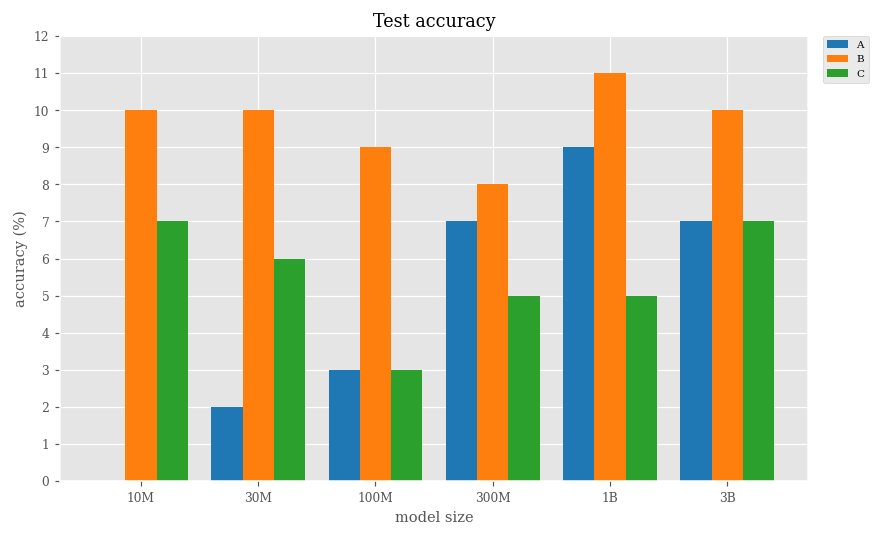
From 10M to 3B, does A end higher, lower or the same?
higher
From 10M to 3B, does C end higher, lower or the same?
the same
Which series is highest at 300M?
B
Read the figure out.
Title: Test accuracy
x-axis: model size, ticks 10M 30M 100M 300M 1B 3B
y-axis: accuracy (%), ticks 0 1 2 3 4 5 6 7 8 9 10 11 12
Legend: A, B, C
Values:
A: 0 2 3 7 9 7
B: 10 10 9 8 11 10
C: 7 6 3 5 5 7
